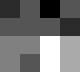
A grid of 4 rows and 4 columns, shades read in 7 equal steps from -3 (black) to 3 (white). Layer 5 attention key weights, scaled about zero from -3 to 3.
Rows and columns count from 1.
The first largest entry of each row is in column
2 1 3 3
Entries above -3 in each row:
3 4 4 4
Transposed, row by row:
-2 -1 0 0 / -1 -1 0 -1 / -3 -1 3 3 / -1 -2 1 1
